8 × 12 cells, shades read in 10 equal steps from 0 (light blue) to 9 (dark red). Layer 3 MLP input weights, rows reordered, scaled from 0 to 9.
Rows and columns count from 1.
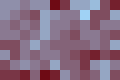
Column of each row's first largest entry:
6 4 10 8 1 10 9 5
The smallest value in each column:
3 3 3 2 2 2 3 2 0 1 2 2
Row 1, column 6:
9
